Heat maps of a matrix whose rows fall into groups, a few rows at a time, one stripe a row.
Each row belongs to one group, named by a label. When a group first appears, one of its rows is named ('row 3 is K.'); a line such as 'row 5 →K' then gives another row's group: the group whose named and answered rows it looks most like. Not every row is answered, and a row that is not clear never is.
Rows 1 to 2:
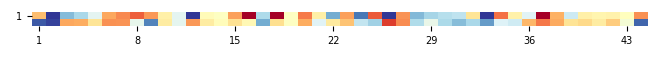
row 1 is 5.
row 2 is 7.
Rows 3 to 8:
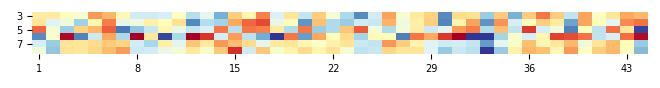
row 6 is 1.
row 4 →5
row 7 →7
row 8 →7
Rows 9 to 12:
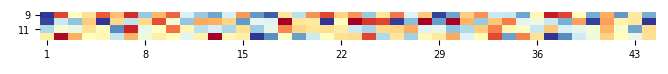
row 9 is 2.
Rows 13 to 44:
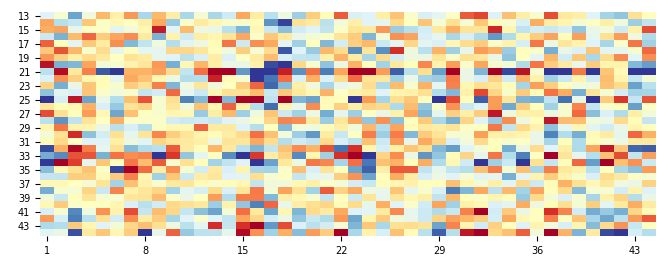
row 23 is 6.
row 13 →2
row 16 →7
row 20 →6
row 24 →2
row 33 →7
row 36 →7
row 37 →1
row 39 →6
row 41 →2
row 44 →2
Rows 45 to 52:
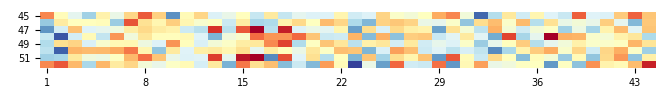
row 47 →6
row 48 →5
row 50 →7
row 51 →6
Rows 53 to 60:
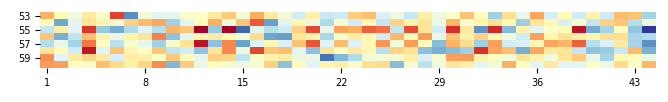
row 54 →6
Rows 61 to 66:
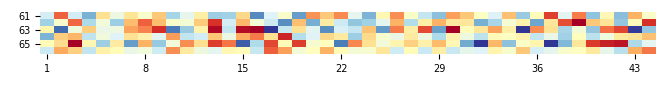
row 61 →2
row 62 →1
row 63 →6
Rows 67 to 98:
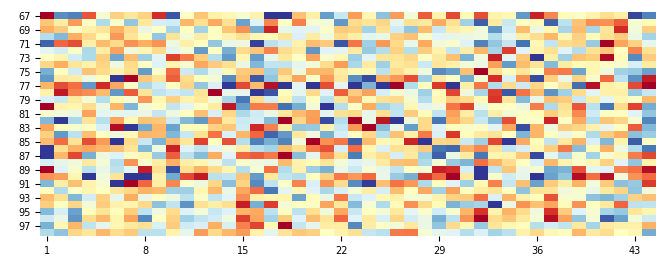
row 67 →6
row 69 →7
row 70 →7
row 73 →1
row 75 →2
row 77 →5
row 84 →6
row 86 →2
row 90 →1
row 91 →1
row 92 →6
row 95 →2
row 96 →2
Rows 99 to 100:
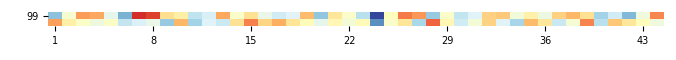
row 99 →1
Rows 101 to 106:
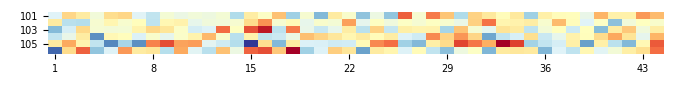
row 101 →5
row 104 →1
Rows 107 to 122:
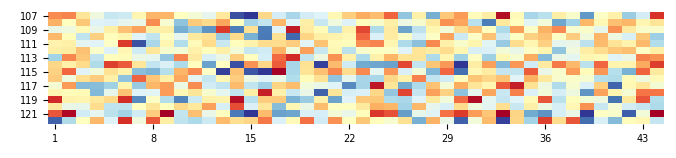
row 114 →5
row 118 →5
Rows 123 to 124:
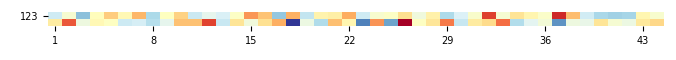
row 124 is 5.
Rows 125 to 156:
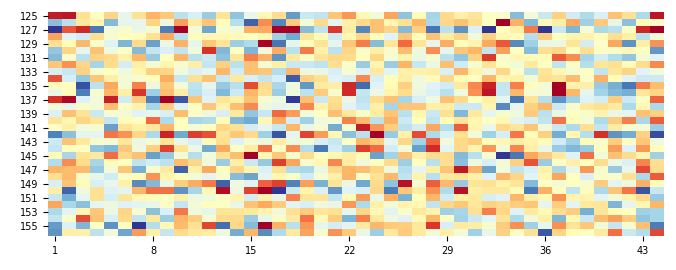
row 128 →6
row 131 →2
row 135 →2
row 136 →2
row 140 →7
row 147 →1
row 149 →5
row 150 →6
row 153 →2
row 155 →5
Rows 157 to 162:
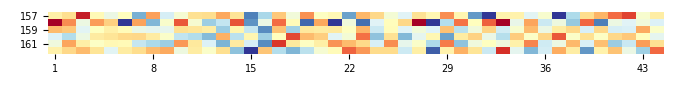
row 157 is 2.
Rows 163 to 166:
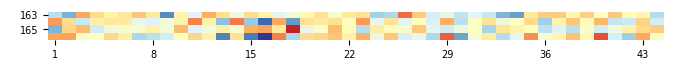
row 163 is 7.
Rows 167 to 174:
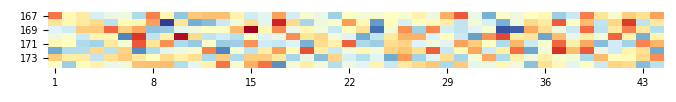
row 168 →7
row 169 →7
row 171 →2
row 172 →5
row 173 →5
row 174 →6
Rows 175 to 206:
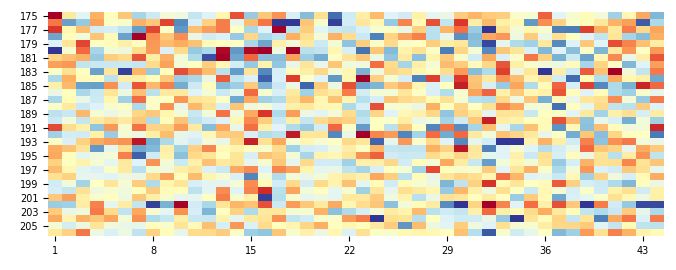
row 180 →6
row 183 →1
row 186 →2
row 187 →1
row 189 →6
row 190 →2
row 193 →7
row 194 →1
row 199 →2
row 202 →2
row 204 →7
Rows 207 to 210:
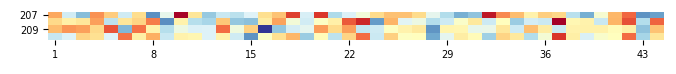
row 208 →7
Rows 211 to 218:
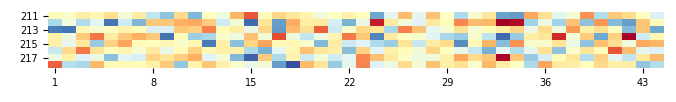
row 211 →7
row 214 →7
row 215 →5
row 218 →6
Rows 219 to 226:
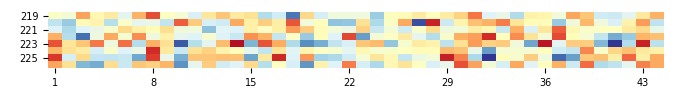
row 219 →1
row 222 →2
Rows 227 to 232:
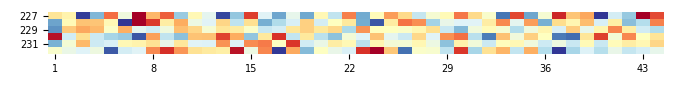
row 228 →1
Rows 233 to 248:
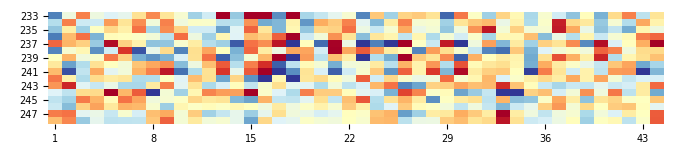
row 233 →6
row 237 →5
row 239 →5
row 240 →6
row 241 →6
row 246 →7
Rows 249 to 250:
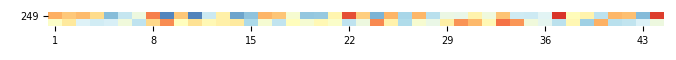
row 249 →7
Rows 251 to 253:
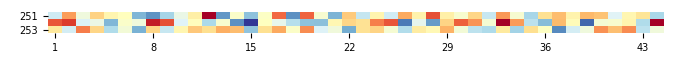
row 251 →5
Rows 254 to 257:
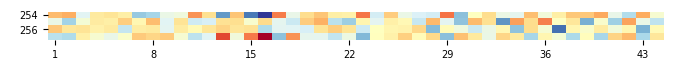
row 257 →6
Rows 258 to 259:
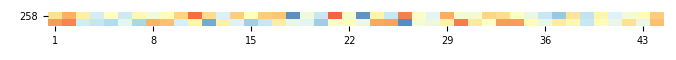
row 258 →5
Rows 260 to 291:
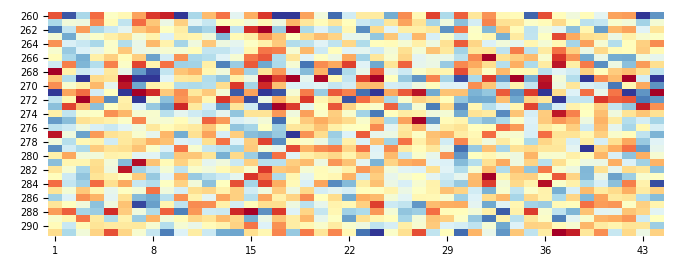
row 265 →5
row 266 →2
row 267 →2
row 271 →1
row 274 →5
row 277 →6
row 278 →6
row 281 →1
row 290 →7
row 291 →5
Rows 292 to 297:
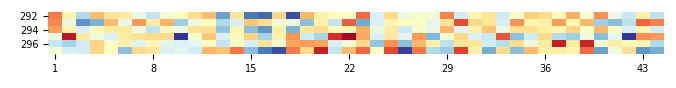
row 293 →2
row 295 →1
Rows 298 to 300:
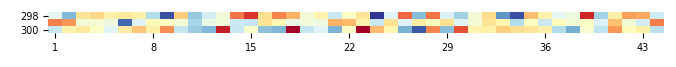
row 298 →7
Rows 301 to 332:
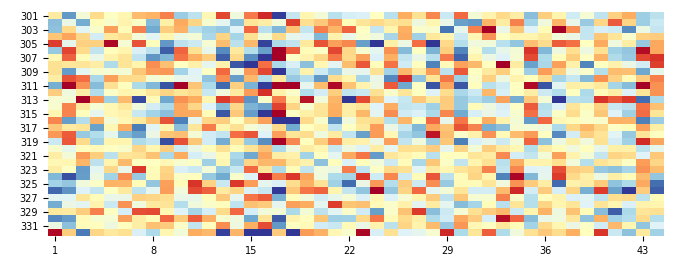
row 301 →6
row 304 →5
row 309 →6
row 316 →6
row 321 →7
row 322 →5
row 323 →2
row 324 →5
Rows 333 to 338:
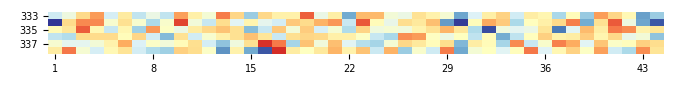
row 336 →7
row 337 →5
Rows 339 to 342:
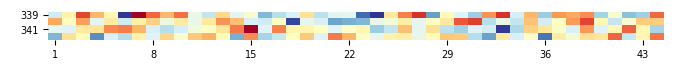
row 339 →1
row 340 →1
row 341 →7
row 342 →1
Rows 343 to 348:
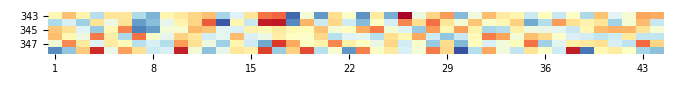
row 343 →5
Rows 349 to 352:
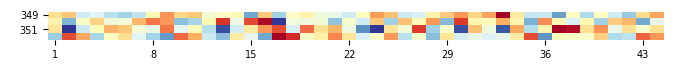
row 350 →6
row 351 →5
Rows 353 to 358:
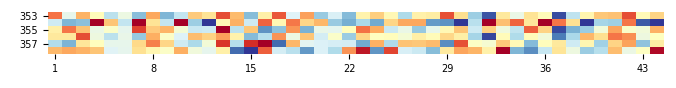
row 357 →6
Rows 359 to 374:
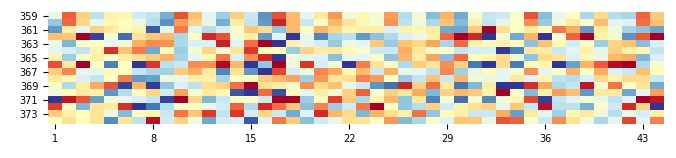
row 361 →2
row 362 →1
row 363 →6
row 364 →7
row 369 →7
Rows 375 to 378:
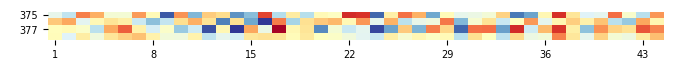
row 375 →7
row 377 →5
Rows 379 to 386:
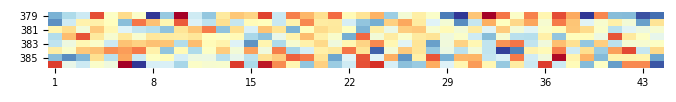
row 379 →2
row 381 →5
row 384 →7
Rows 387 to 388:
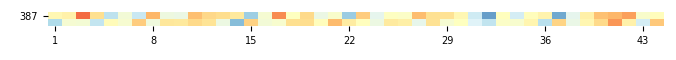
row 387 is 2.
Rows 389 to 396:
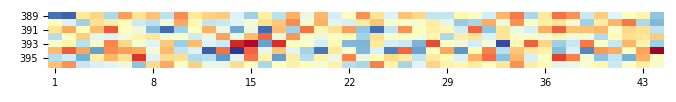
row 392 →6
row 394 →5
